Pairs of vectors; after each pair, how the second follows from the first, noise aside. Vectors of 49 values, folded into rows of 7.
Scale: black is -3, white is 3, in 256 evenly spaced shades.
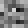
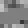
partly zeroed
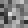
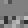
partly zeroed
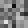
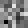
negated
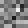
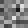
negated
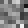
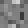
partly zeroed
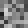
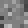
partly zeroed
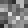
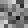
negated
